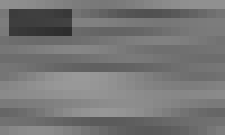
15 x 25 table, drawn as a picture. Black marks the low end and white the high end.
Calmest part: middle right. Grain: streaks across. Odd patch: lower, in the top left. Ninth with the lowest average: top left. Roughest part: top left.
